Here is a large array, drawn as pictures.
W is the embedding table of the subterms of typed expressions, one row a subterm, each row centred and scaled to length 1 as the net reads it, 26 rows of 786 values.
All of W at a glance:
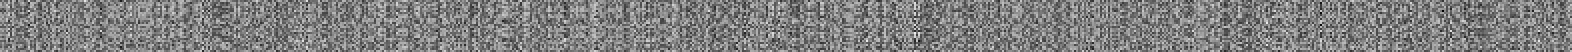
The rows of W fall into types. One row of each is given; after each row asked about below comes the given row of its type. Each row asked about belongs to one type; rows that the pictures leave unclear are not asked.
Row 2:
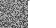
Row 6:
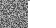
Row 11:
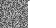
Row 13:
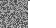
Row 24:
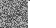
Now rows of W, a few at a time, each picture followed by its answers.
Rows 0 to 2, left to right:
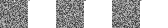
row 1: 6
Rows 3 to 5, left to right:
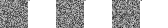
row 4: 13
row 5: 13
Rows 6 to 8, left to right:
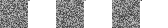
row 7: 24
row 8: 24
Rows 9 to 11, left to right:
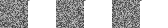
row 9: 2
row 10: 2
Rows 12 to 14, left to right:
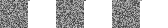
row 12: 6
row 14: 24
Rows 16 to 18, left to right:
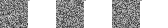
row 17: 24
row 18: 13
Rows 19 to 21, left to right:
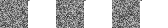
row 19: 2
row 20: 13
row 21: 24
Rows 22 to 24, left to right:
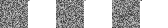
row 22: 11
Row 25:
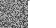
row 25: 2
